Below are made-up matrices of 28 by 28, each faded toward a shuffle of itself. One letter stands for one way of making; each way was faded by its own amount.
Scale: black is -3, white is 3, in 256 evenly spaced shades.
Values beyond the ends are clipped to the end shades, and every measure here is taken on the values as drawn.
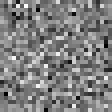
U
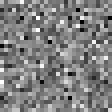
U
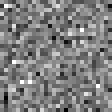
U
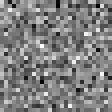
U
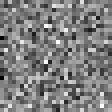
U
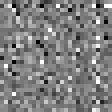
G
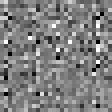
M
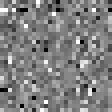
G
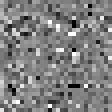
G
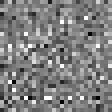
G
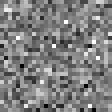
U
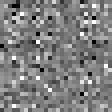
G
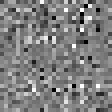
G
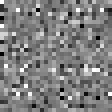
G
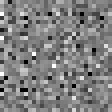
M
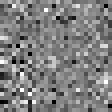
M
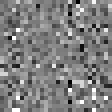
M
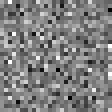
U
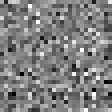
M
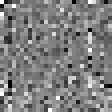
G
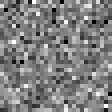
U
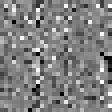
M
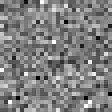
U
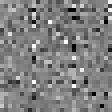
G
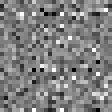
M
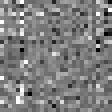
M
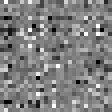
G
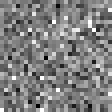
U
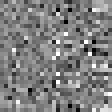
M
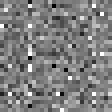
M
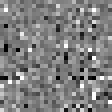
M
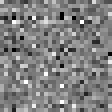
G
